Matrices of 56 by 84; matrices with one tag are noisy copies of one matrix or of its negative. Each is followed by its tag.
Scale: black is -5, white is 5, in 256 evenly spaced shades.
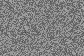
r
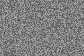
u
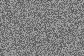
u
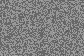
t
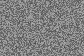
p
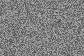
u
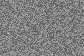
r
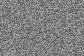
u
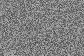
u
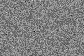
p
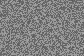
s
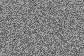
s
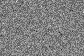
s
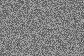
s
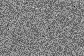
r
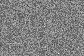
t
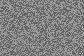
r
